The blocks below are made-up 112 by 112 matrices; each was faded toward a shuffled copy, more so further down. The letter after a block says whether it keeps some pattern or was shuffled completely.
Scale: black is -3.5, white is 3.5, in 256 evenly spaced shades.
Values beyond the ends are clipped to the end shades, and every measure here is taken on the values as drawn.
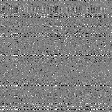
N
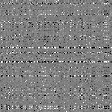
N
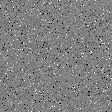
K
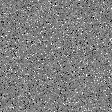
K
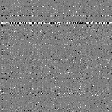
N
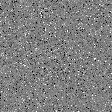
K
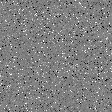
K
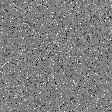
K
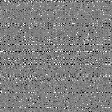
N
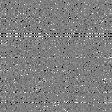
N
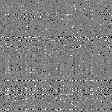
N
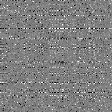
N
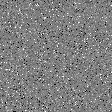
K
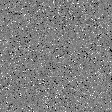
K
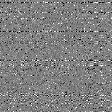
N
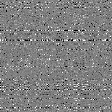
N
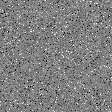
K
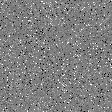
K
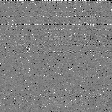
N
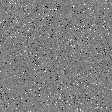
K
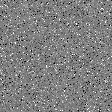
K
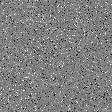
K
